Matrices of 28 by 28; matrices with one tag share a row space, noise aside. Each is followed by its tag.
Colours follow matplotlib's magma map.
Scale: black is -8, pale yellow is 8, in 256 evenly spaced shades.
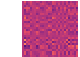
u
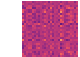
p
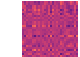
p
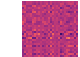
p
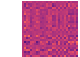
u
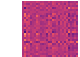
u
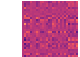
u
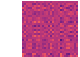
p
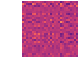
p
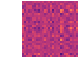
p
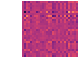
u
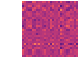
p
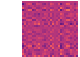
p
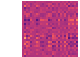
u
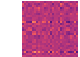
p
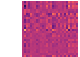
u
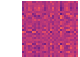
p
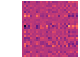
u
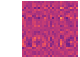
p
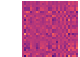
u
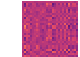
u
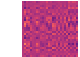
u
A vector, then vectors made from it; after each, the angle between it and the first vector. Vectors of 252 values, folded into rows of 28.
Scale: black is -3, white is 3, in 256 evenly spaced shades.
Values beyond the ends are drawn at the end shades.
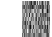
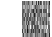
nearly opposite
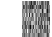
nearly parallel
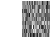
partly aligned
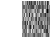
nearly parallel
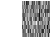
orthogonal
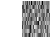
partly aligned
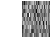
partly opposed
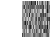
nearly parallel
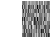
orthogonal
